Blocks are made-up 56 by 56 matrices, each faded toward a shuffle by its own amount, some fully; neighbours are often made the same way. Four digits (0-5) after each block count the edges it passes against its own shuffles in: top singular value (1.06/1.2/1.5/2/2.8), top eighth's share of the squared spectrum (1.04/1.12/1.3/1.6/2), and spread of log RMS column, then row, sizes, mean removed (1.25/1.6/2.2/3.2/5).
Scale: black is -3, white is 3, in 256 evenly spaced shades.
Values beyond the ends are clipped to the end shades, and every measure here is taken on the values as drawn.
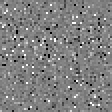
2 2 0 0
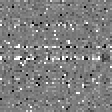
4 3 1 2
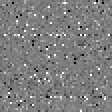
3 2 0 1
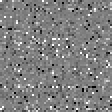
2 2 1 1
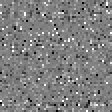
3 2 0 1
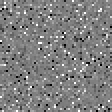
0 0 0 0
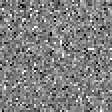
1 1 0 0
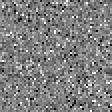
1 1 0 0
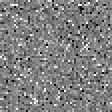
2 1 0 0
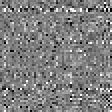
4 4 2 3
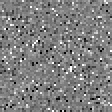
0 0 0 0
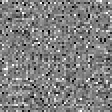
4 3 2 2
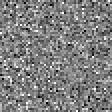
0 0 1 0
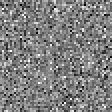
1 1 2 0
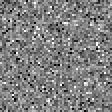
0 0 0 0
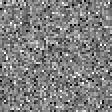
0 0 0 0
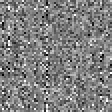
1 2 3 0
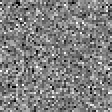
0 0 1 0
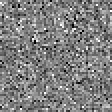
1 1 1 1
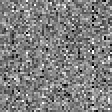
1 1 2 0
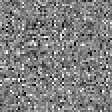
4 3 2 1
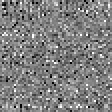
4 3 1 2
